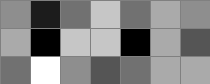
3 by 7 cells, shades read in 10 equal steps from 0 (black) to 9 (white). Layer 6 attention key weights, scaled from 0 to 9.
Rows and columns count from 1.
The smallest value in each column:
4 0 4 3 0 6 3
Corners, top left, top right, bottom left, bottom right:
5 5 4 6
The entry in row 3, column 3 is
5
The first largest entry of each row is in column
4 3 2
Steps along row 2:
down up same down up down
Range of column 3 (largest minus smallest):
3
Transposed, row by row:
5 6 4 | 1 0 9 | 4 7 5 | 7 7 3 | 4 0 4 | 6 6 6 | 5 3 6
